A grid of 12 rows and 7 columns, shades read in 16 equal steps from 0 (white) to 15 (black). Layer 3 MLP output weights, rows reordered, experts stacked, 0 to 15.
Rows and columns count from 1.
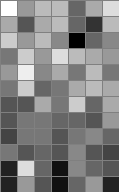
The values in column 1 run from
0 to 13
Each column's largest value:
13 10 10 14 15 12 13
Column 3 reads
4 5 4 6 7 9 5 8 8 9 9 10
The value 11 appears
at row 9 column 1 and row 10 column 7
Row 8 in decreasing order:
10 10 9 9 8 8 6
